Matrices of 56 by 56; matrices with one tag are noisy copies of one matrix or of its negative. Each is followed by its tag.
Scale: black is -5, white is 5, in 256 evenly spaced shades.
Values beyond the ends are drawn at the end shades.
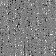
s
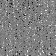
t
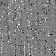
s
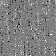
s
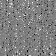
t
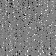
t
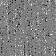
s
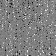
t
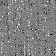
s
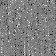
s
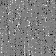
s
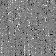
s
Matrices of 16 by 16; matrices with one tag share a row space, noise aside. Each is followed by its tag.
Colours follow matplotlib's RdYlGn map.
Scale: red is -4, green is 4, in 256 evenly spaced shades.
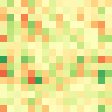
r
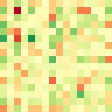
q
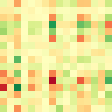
q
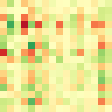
r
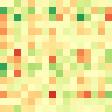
q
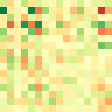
r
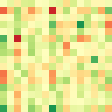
q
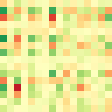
q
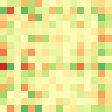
r
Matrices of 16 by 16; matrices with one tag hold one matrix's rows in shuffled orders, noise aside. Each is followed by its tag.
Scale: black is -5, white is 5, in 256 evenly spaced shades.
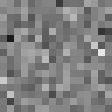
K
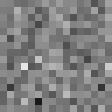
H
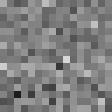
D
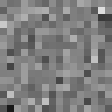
K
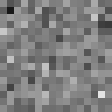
K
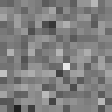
D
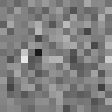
H
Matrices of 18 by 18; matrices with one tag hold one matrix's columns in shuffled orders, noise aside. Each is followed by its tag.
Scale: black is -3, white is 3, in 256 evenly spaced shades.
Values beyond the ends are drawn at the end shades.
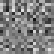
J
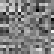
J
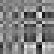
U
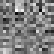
J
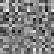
J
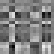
U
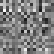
J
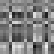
U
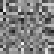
J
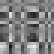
U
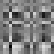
U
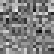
J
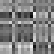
U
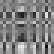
U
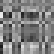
U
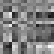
U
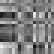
U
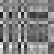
U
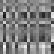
U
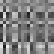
U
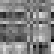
U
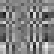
U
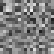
J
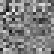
J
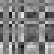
U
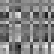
U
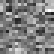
J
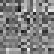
J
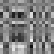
U
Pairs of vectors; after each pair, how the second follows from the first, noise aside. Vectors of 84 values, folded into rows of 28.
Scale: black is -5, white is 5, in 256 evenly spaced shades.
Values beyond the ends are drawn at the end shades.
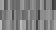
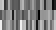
scaled up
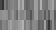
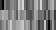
scaled up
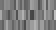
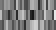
scaled up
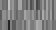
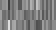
negated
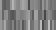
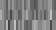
wrapped around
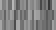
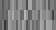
wrapped around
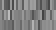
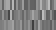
negated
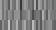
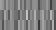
wrapped around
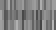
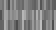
negated
